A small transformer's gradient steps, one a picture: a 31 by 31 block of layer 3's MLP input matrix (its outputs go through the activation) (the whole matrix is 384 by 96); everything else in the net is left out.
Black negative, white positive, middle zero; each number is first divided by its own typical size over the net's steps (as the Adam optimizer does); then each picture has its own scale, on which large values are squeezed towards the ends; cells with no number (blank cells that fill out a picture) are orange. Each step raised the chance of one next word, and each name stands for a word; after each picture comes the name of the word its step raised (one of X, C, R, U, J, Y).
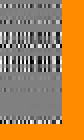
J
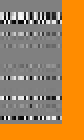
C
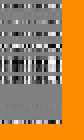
J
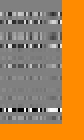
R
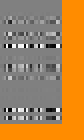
J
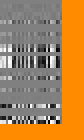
R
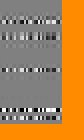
R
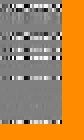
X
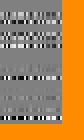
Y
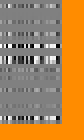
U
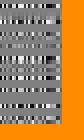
C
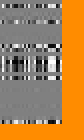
J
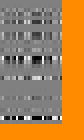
U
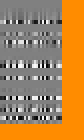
C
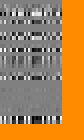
Y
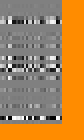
R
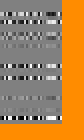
Y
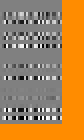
Y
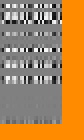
C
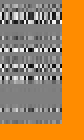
C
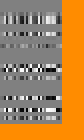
X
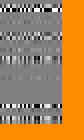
X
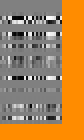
J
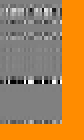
Y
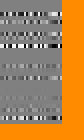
J
